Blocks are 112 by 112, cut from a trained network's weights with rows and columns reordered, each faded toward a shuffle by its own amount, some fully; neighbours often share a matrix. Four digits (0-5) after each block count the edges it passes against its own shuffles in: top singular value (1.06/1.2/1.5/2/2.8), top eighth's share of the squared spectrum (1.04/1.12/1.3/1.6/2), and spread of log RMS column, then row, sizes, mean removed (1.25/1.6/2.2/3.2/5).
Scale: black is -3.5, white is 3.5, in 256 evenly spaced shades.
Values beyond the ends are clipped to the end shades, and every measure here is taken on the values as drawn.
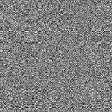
5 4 2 3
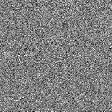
4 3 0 2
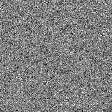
3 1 0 0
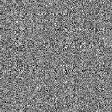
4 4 2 3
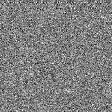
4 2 0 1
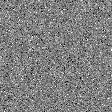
2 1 0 0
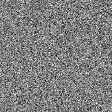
3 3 2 1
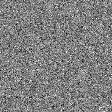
2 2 0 1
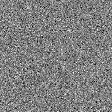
2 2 0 1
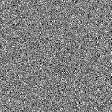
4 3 2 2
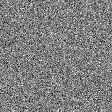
1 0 0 0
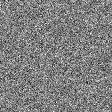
1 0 0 0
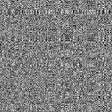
5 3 2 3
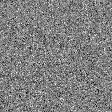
2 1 0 0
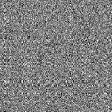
4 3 2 2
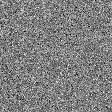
2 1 0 0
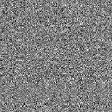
3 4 2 3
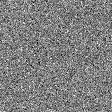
0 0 0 0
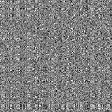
4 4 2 3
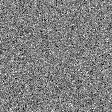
0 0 0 0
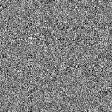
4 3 2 2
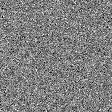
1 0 0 0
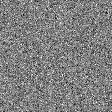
1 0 0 0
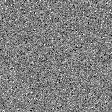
0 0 0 0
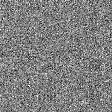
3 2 0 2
